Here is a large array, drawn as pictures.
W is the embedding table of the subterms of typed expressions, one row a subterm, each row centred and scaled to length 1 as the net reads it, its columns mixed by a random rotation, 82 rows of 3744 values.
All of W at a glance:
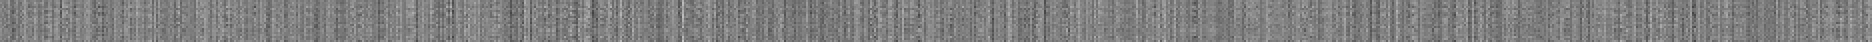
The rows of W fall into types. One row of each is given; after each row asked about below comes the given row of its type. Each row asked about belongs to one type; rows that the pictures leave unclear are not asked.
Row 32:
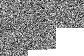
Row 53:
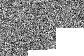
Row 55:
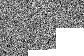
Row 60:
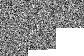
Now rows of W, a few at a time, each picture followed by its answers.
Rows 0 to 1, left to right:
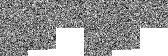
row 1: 32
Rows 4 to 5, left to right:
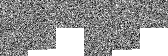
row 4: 32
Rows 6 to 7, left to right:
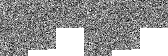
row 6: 53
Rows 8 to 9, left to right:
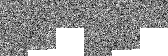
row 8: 53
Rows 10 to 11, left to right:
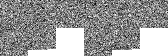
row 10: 32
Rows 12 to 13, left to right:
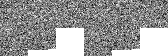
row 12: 55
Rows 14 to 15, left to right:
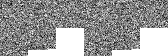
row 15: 53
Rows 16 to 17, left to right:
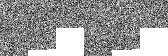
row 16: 53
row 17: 55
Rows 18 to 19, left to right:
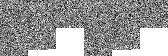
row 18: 60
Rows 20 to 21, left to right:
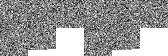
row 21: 32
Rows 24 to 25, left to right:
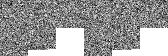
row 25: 60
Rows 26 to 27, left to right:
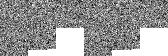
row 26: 55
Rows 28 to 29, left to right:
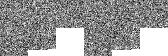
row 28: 55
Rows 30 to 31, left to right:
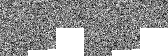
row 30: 53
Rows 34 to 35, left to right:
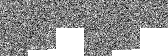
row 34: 53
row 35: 32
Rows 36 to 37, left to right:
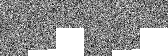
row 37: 55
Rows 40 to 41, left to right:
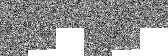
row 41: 53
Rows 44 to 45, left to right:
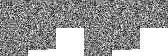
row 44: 60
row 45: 60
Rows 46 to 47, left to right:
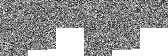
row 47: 32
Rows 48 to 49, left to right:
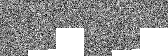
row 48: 60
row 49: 55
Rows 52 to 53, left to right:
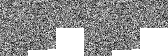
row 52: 53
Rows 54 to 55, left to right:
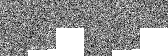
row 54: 53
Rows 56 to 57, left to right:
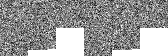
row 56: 53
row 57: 60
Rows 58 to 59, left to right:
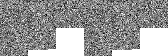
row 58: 60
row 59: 60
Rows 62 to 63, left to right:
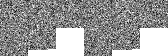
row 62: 60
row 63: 55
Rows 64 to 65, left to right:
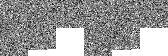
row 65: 53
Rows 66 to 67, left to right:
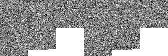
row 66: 60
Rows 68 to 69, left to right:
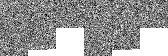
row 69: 60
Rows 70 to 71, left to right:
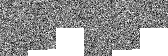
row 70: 53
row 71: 55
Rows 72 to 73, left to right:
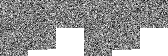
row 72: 32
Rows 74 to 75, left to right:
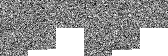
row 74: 32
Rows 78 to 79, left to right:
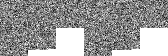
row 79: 53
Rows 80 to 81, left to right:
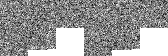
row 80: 53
